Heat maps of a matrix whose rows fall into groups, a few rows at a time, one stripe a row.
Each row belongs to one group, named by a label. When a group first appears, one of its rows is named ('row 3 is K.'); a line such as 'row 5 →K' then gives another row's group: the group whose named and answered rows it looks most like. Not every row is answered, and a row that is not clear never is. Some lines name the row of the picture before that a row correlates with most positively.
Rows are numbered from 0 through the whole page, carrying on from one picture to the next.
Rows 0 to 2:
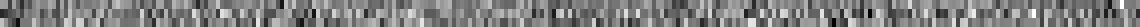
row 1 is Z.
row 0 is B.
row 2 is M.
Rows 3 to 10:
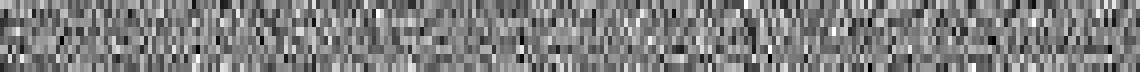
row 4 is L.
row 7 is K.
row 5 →Z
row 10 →Z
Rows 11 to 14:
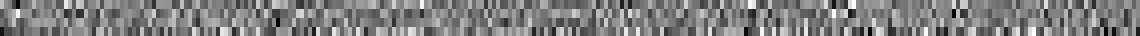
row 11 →M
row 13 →B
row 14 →Z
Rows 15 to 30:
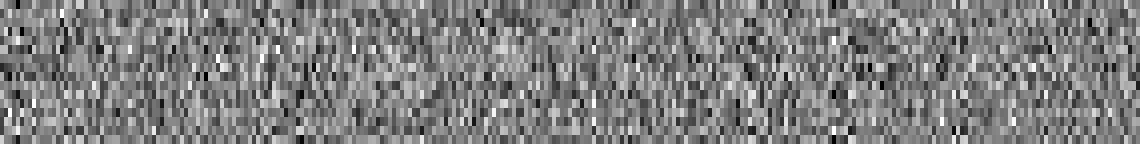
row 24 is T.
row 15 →M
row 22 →Z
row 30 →M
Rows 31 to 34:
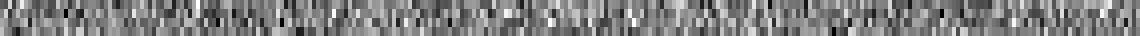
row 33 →K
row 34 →M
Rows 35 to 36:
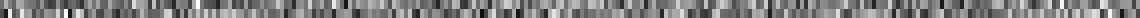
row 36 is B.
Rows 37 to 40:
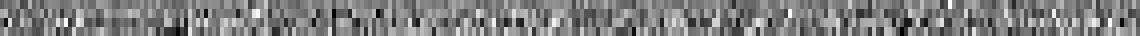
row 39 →B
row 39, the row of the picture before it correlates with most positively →36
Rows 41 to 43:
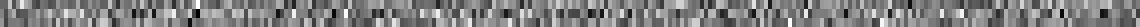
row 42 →B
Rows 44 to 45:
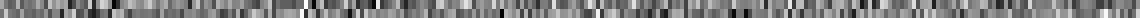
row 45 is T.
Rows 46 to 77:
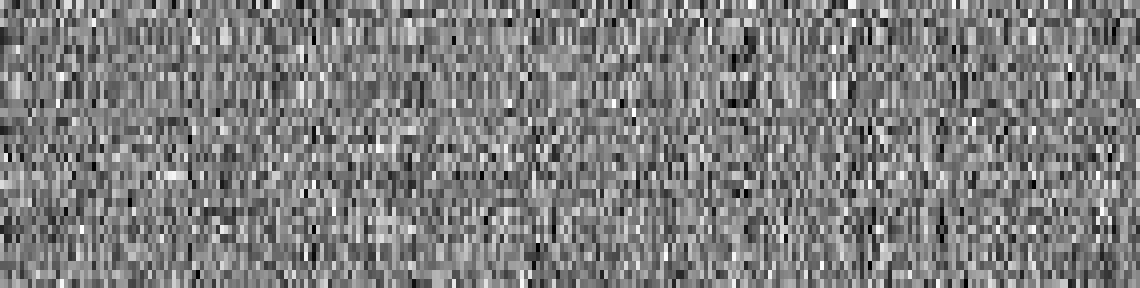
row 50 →Z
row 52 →T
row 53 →K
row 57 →T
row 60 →Z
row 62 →L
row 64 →T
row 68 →L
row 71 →Z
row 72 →L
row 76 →B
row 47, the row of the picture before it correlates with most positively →44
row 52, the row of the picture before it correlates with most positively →45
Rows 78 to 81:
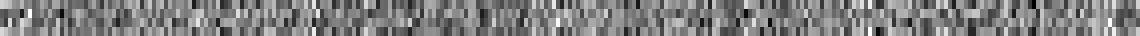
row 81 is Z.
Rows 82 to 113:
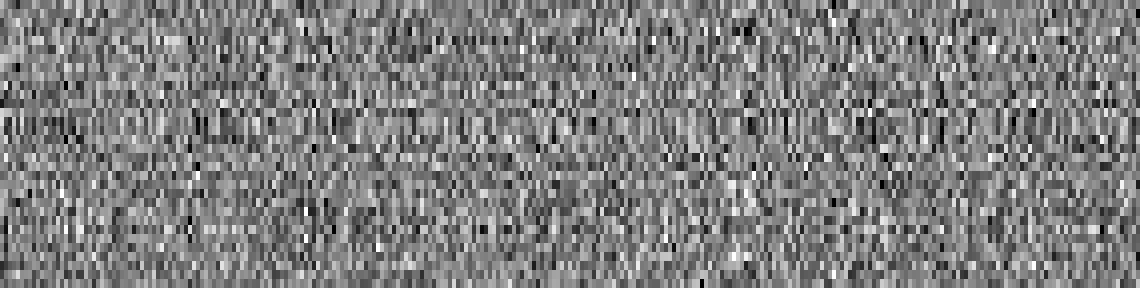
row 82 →M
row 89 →M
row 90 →K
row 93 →Z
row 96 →L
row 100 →B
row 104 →M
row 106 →T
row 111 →Z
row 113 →T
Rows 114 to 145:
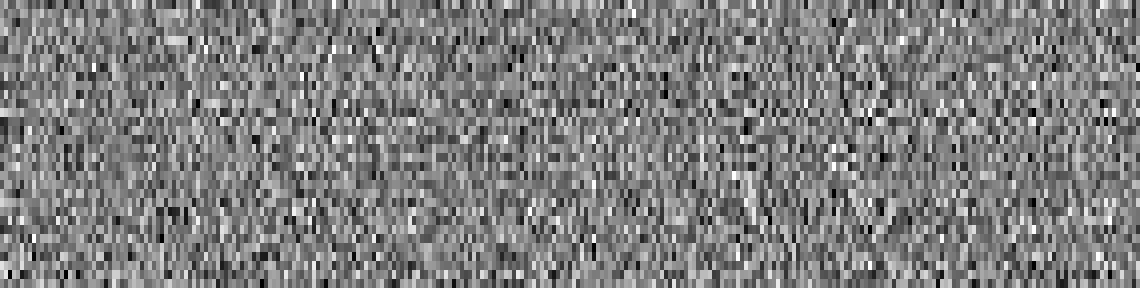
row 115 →K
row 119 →L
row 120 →K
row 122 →T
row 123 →Z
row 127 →Z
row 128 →K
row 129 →L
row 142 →L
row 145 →K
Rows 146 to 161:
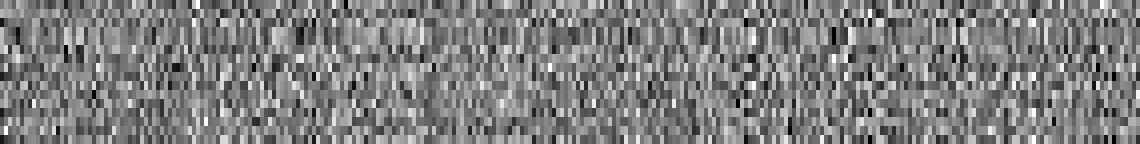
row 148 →Z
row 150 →M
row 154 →Z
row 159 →L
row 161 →Z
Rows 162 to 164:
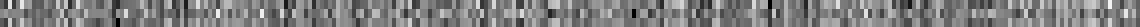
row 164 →B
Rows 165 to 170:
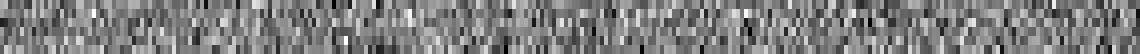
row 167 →Z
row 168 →L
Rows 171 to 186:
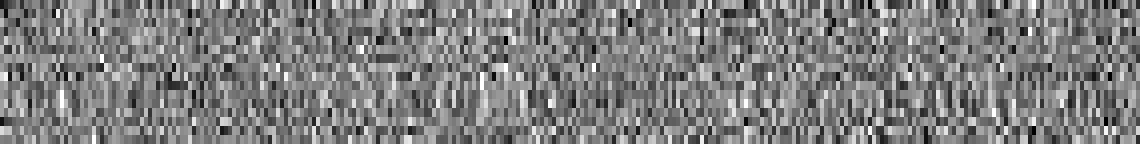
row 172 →T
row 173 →M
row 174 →T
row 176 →L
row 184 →Z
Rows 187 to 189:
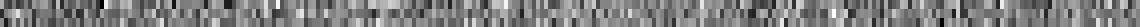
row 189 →L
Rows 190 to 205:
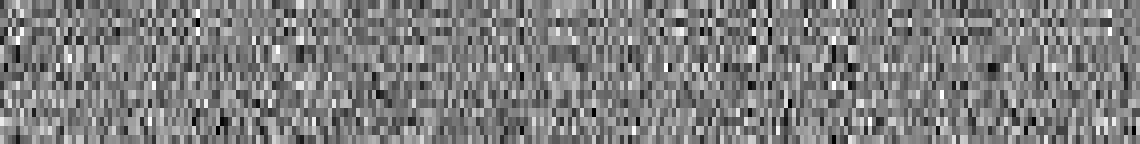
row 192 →B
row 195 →M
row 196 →M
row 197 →T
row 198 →K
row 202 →L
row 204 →K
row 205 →M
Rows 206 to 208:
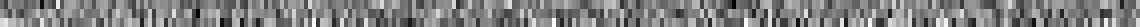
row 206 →T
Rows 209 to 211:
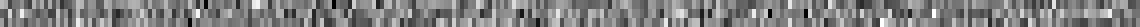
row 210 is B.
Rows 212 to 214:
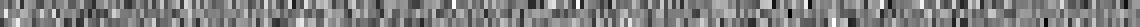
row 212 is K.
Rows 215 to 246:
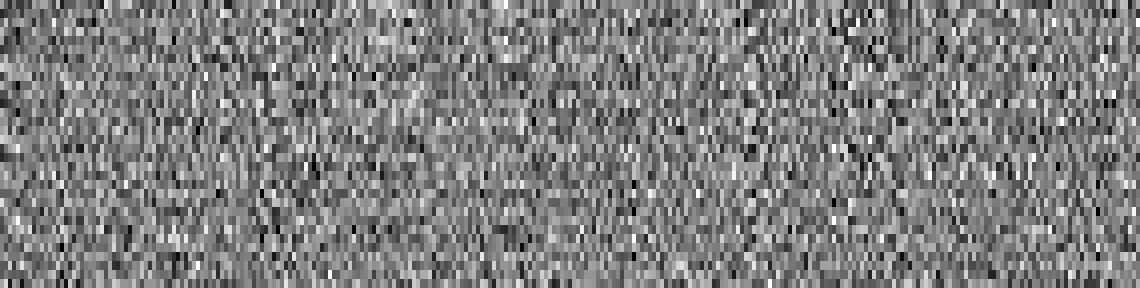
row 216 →Z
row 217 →T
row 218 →M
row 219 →L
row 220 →Z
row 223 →L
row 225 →K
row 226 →Z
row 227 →M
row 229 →B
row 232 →Z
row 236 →K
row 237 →M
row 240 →L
